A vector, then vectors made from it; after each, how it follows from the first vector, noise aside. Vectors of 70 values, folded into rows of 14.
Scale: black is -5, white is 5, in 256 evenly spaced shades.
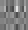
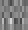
reversed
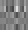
copied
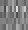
sign-scrambled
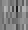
sign-scrambled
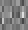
wrapped around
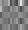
wrapped around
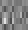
wrapped around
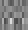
reversed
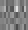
copied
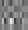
reversed
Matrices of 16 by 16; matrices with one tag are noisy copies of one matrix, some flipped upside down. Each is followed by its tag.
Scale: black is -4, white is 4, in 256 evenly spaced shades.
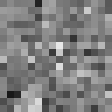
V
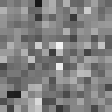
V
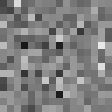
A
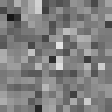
V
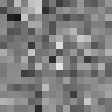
V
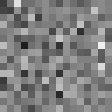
A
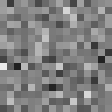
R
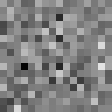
A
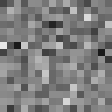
R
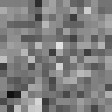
V
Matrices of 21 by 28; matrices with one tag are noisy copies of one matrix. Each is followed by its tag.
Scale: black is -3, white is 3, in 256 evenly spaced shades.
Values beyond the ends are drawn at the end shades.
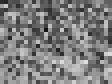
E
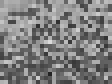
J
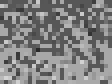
E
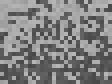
J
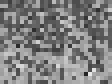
E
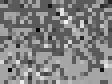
E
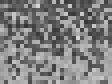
E
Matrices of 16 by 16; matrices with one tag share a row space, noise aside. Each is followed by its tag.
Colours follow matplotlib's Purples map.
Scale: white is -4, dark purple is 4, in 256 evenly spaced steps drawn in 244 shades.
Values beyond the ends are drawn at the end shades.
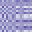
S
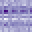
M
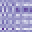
S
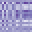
S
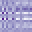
S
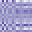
S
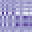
S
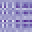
S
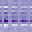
M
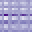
M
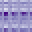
M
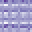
M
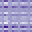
M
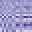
S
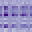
M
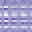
M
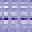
M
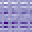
M
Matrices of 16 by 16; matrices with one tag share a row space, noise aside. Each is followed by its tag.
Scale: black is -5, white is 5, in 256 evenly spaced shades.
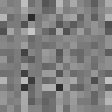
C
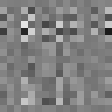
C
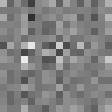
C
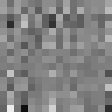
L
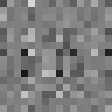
C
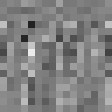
C
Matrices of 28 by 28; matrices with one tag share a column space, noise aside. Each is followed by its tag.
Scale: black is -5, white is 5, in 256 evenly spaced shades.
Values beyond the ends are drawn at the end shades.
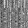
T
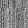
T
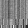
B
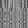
T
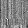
B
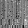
B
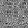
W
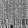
B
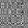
W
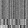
B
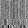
B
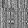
T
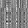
T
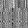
T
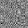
W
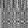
T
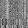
B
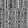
T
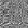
W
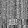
B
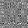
W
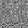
W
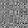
W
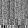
B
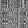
T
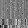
B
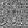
W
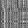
T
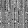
T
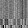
B
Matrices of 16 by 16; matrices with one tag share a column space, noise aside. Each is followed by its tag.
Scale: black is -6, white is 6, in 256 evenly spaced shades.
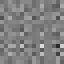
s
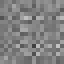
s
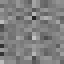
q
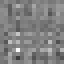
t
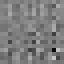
t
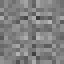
q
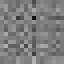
s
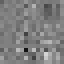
t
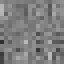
t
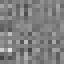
t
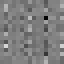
s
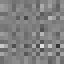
s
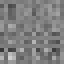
t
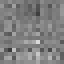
t
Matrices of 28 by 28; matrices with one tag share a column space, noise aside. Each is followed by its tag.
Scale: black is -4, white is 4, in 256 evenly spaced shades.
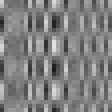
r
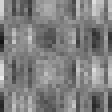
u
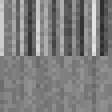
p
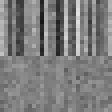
p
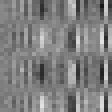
u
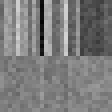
p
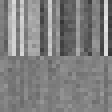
p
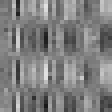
u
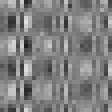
r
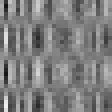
u
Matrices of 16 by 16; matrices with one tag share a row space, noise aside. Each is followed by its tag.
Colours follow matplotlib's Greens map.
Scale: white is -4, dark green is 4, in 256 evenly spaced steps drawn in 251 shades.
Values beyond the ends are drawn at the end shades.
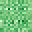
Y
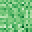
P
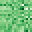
P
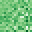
P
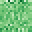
Y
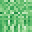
Y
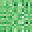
P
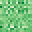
Y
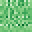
Y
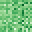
P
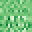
Y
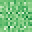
Y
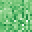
P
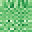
Y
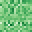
Y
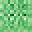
Y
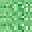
P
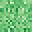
Y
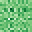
Y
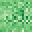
P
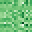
P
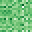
P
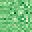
P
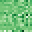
P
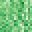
P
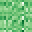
P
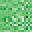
P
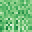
Y
